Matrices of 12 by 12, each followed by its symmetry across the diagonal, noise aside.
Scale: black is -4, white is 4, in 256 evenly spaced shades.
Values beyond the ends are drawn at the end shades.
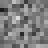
neither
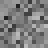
symmetric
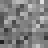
antisymmetric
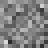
symmetric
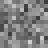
neither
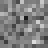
neither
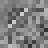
symmetric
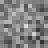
symmetric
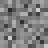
symmetric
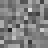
antisymmetric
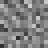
antisymmetric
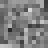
antisymmetric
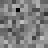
neither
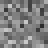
antisymmetric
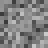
symmetric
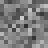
neither
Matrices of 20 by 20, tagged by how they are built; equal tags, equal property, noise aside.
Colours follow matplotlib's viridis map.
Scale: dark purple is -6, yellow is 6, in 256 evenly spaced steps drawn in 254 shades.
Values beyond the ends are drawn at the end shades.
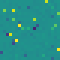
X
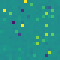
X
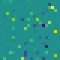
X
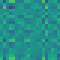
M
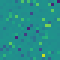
X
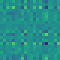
M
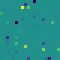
X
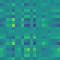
M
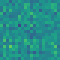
M
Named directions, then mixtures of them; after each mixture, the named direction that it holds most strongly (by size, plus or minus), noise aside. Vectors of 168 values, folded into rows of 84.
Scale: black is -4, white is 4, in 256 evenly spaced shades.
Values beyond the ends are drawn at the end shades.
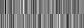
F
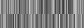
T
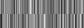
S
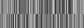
T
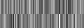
T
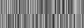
T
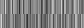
S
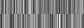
F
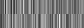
F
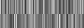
T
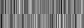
S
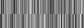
S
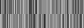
S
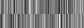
T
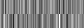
F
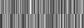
S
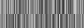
T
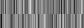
S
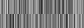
T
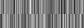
S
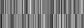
S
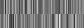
F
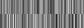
S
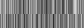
T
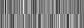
F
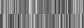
T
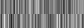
T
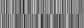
F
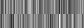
F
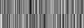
S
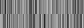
S
